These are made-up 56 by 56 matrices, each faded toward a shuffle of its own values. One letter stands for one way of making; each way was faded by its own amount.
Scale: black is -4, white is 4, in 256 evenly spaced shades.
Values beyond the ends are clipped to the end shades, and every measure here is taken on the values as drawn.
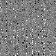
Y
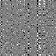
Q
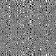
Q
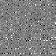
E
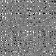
E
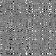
E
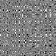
Q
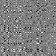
E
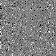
Y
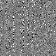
Y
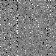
Y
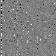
Y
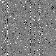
Y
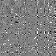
E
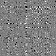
E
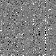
Y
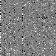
Y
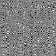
E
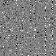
Y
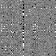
Q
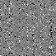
Y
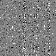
Y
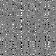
Q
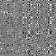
Q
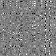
Q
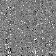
Y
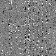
Y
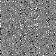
Y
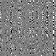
Q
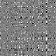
Q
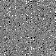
Y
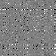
E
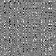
Q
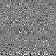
E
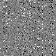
Y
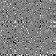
E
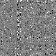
Y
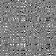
E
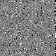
Y
